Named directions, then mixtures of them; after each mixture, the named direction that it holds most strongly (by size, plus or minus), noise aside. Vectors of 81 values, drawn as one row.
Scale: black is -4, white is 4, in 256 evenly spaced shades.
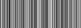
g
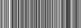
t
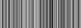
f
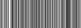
t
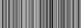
f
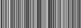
g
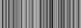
f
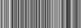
t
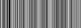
g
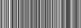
t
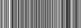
t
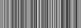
t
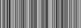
g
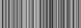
f
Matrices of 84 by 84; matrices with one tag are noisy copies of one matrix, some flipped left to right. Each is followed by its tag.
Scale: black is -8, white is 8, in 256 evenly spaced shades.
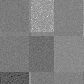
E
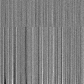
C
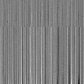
C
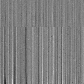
C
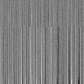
C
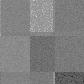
E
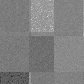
E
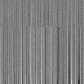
C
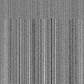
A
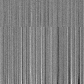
C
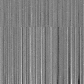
C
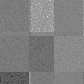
E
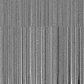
C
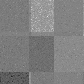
E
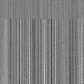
A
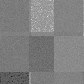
E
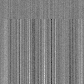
A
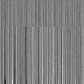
C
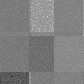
E
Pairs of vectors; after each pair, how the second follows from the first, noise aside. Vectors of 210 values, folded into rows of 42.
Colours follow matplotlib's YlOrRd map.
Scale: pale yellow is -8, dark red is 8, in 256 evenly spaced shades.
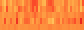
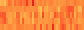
wrapped around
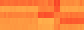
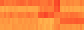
copied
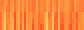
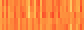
wrapped around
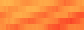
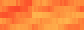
wrapped around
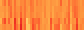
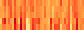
scaled up
